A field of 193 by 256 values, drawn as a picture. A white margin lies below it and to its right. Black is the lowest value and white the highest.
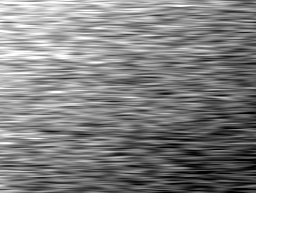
Ninth with the lowest average: bottom right. Ninth with the highest average: top left. Slope: up to the top left. Grain: streaks across. Average level on the scale: 50%.
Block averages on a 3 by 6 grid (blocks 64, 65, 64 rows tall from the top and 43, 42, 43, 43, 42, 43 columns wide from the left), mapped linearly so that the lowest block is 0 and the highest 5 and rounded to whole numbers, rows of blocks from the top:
5 5 4 3 3 2 / 4 3 3 2 2 1 / 3 2 2 1 0 0
